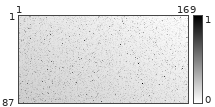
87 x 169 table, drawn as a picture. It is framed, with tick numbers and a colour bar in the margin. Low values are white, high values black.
Slope: up to the bottom left. Stripes: none. Odd rows or columns: none. Histogram: skewed, a long tail of high values. Average level on the scale: 10%.
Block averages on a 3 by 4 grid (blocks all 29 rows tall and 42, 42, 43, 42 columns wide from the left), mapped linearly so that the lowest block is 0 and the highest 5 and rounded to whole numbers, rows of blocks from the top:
3210 / 4321 / 5432
